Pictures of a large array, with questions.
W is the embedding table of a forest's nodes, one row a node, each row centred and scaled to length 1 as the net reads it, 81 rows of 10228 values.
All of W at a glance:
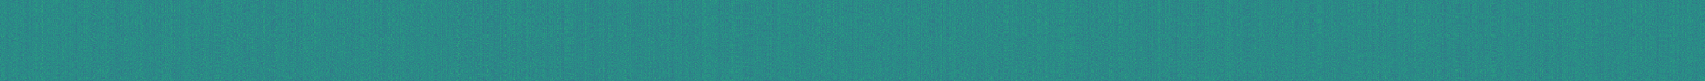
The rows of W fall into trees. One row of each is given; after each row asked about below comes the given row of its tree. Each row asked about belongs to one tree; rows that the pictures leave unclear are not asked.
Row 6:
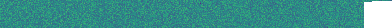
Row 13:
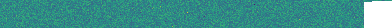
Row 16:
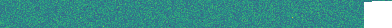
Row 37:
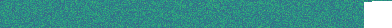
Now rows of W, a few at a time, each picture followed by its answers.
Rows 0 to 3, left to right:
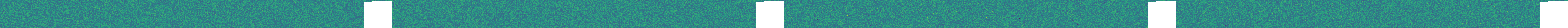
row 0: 13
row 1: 6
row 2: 13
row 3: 16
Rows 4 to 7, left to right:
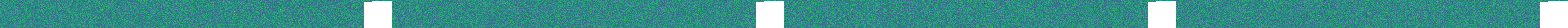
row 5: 6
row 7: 6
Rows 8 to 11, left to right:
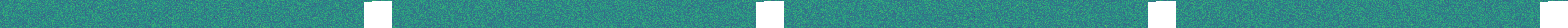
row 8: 37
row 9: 6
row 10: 6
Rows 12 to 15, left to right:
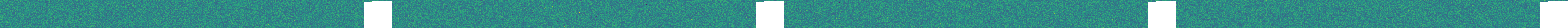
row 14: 37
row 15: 6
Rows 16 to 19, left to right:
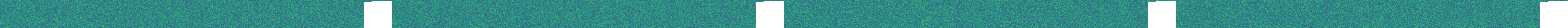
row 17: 16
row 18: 13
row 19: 6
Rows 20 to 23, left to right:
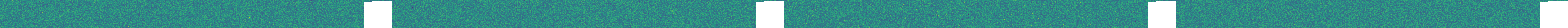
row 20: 6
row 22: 6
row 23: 37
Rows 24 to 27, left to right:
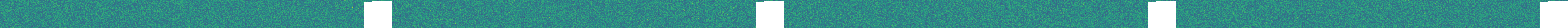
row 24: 37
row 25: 13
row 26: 6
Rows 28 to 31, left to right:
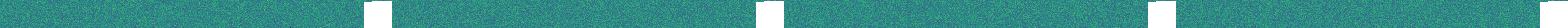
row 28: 13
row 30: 16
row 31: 6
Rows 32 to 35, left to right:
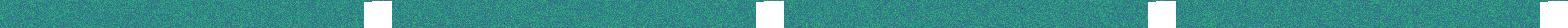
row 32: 6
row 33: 13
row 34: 16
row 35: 16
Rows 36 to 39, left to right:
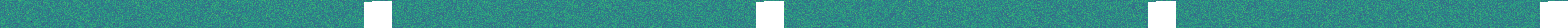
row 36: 16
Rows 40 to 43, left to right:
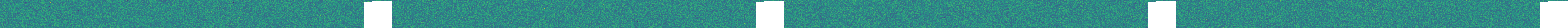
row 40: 13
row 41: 37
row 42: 6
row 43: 37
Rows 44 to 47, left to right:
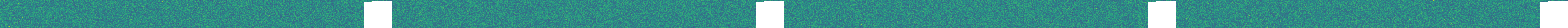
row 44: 6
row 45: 16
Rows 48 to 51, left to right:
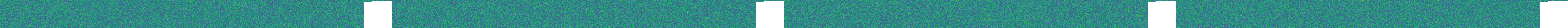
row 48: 6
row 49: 37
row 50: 6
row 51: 6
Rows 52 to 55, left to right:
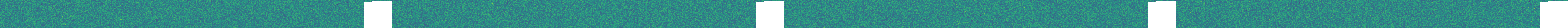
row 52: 16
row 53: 37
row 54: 6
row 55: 37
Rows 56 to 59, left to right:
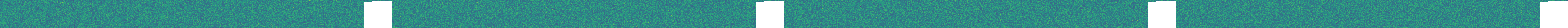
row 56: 16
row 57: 6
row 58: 6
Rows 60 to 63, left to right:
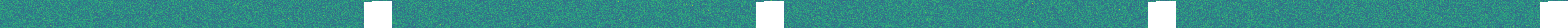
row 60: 6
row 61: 16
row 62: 13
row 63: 6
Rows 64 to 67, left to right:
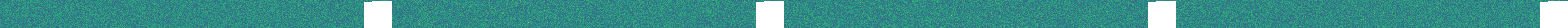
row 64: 37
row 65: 16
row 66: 13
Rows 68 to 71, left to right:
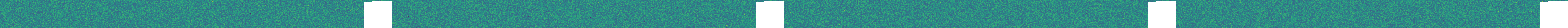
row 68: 37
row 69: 16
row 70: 16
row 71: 16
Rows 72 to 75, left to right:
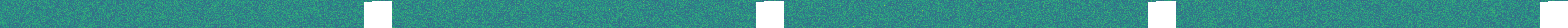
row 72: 16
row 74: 37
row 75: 16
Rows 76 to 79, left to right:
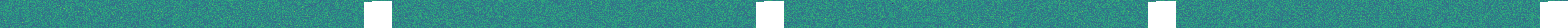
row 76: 37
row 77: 13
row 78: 13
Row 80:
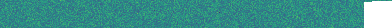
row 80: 16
